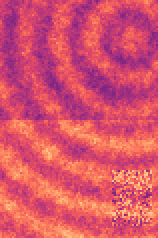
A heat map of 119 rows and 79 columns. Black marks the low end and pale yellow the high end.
The values follow a bell shape. The bottom part is higher, past a seam about 50% of the way down. An odd patch, rougher than its surroundings, sits in the bottom right. Concentric rings centre on the top right. The field is mottled with small blotches. Values change most from cell to cell in the bottom right.
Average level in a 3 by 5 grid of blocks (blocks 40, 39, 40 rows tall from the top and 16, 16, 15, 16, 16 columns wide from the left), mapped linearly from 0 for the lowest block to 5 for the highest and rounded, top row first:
0 1 1 1 1 | 3 3 2 2 3 | 5 5 5 4 5
